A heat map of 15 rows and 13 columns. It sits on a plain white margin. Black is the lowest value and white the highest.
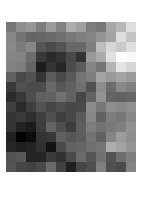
Slope: up to the top right. Ninth with the lowest average: bottom left. Mirror symmetry: none. Ninth with the highest average: top right. Stripes: none.
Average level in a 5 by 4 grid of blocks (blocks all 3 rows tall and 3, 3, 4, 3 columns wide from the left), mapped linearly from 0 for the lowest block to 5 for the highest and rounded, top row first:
3 2 3 5
2 1 2 5
1 2 2 3
0 1 2 3
1 1 2 3
